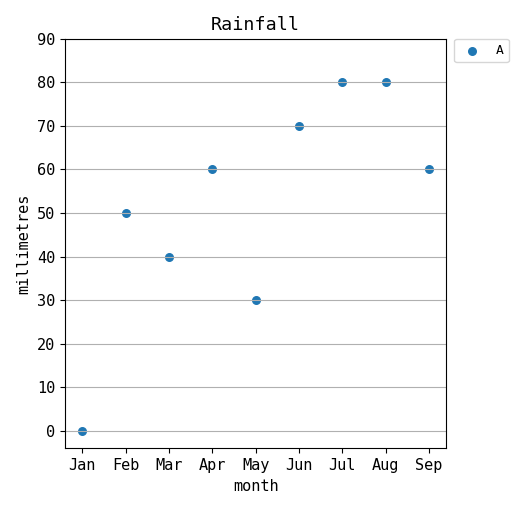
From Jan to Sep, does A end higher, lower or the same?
higher
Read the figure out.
Title: Rainfall
x-axis: month, ticks Jan Feb Mar Apr May Jun Jul Aug Sep
y-axis: millimetres, ticks 0 10 20 30 40 50 60 70 80 90
Legend: A
Values:
A: 0 50 40 60 30 70 80 80 60
